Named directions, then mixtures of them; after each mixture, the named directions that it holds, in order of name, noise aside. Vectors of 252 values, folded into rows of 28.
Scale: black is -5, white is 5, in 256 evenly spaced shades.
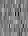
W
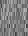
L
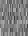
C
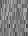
L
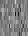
W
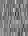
C, W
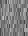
C, L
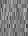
L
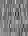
C, W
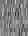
C, W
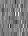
W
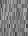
L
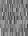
C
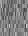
L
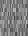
C, L
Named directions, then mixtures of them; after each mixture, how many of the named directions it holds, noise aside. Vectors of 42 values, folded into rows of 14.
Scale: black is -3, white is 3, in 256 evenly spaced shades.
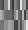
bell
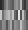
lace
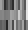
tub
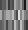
three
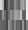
two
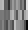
two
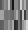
one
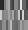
two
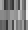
one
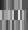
one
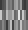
one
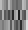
two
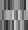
three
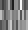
three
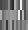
three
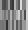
two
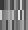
three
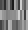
three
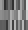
one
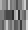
two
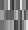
one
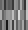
two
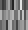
three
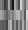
two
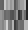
two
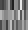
three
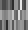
two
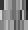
three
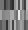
two
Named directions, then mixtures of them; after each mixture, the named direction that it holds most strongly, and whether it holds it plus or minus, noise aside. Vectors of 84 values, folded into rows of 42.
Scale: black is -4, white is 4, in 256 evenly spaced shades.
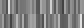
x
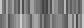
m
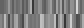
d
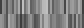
m, minus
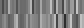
d, plus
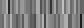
x, minus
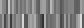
x, plus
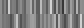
x, plus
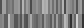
m, minus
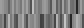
d, minus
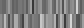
d, plus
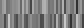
d, minus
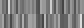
x, plus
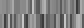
d, minus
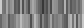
m, plus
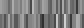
d, minus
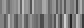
d, minus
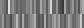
x, plus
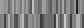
d, minus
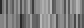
m, minus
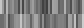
m, plus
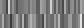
x, plus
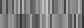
m, minus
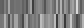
d, plus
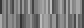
m, minus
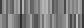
m, minus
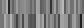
x, minus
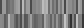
m, minus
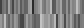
d, plus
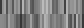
m, minus
